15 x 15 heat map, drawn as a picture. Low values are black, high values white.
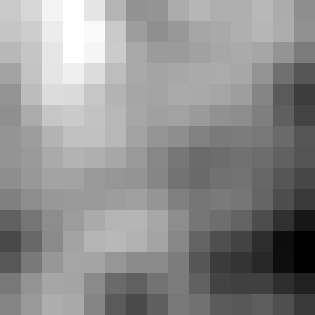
Ninth with the highest average: top left. Ninth with the lowest average: bottom right. Slope: up to the top left. Mirror symmetry: none.
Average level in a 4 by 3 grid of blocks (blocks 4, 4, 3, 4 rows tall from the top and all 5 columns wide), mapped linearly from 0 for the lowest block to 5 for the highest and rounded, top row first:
5 3 3 | 4 3 2 | 3 3 1 | 3 2 0
